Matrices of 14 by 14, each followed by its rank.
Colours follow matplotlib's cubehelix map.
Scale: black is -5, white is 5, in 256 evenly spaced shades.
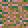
three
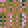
two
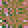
three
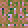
three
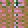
two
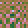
two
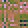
three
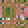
three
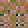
two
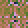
three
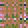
two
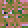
three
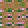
two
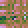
three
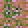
three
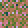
three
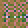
two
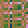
two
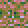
three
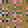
two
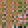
two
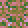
three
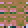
two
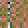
two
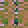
two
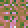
three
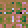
two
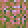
three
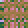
two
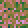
three
